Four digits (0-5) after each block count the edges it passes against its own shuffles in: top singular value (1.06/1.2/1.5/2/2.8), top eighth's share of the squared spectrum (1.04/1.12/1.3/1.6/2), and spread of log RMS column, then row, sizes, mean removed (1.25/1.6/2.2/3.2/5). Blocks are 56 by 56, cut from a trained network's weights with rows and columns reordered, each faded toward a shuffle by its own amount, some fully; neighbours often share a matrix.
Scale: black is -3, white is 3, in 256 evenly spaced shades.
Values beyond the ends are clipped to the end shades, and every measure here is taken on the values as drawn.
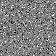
0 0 0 0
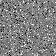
0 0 0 0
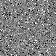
0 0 0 0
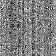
3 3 0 2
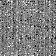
3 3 0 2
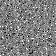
0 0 0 0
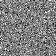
1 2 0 0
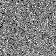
1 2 0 0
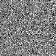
2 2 1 1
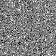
1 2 0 0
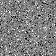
0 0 0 0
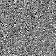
2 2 1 1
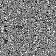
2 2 1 0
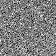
0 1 0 0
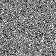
0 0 0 0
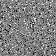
0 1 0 0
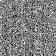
1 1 0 0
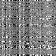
4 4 1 4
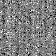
3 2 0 2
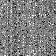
3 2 0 2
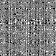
4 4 1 3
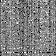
3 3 0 2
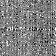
3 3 0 3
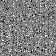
2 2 0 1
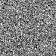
2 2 0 0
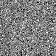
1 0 0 0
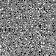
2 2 2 0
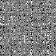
2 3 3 0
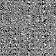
2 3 3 0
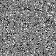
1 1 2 0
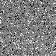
1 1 1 0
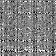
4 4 0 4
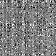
3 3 0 2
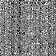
3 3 1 3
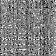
3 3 0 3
